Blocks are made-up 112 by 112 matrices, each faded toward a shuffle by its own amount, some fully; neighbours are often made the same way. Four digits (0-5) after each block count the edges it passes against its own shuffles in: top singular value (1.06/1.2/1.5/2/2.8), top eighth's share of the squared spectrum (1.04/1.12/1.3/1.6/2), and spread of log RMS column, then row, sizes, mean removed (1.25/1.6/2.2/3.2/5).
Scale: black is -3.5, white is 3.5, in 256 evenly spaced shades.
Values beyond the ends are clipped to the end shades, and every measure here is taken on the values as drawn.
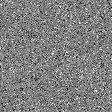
0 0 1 0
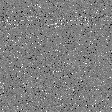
1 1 0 1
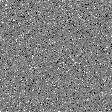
0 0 0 0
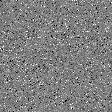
0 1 0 1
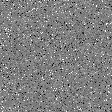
0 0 0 0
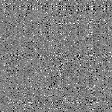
4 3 2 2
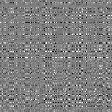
5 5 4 4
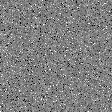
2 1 0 0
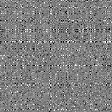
5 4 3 3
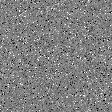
0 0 0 0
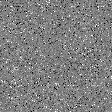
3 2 0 1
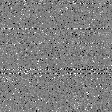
4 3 0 2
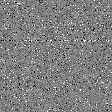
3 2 0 1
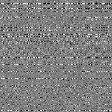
5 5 2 4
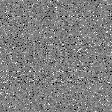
3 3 0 2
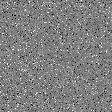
1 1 0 0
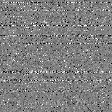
4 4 0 3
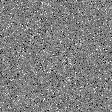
0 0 0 0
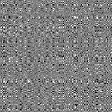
5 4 4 4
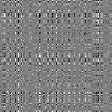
5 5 4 4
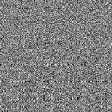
4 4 2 2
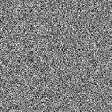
4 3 2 2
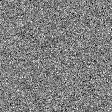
2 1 0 0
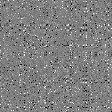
4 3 2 2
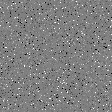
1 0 0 0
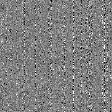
2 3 4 0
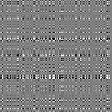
5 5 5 5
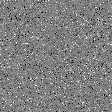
2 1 0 0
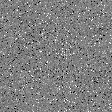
3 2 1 0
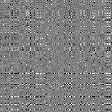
5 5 3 3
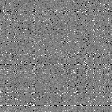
5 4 2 3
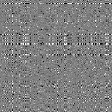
5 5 3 3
